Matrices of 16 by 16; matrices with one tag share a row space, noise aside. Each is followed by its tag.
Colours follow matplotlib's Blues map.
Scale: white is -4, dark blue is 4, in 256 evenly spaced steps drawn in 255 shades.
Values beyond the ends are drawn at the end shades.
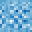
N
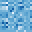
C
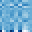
N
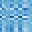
N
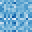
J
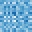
J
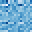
C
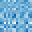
J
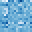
C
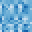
N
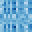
J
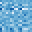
N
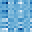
C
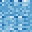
N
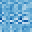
N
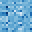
C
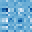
C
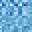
N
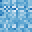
J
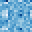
C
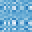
J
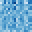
J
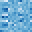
C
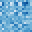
N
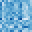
N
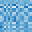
J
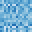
J
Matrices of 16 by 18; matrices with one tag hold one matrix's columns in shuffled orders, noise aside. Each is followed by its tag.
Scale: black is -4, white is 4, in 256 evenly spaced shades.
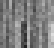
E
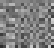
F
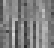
E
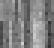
E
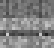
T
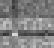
T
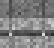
T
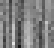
E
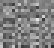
F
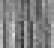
E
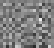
F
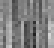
E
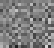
F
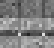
T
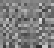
F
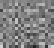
F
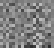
F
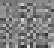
F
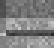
T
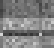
T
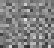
F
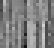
E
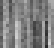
E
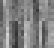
E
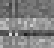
T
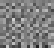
F
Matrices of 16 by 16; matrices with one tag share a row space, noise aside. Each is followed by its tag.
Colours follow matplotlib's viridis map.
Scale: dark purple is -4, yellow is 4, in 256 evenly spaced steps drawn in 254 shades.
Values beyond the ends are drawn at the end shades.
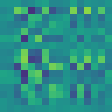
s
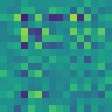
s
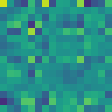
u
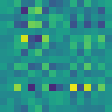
s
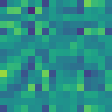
u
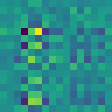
s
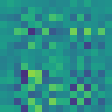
s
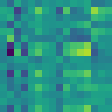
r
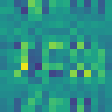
s
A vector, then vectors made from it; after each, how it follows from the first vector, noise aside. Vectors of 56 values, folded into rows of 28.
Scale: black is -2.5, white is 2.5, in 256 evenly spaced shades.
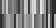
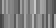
shrunk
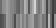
shrunk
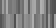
shrunk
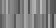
shrunk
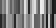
copied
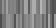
shrunk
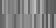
shrunk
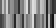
copied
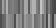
shrunk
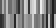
copied
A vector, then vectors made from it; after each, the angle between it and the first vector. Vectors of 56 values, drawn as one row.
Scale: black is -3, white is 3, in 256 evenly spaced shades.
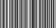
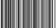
partly opposed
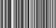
partly opposed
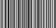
nearly opposite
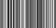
partly opposed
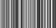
orthogonal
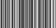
orthogonal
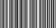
nearly parallel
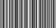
nearly parallel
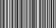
nearly parallel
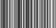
orthogonal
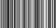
partly opposed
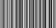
partly aligned
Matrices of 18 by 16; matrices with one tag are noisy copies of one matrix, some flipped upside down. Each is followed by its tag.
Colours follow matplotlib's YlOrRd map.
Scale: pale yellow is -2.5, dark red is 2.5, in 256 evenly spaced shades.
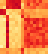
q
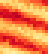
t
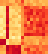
q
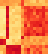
q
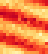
t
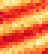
t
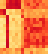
q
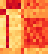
q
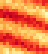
t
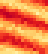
t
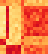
q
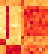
q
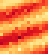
t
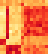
q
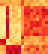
q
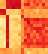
q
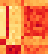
q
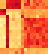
q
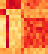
q
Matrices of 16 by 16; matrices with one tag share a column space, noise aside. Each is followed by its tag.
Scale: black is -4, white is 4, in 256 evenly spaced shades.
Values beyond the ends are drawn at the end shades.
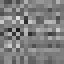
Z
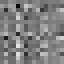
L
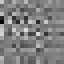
Z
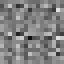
L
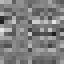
Z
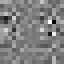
Z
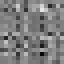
L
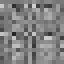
L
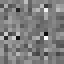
L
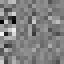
Z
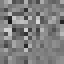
Z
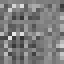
L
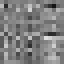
L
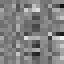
L
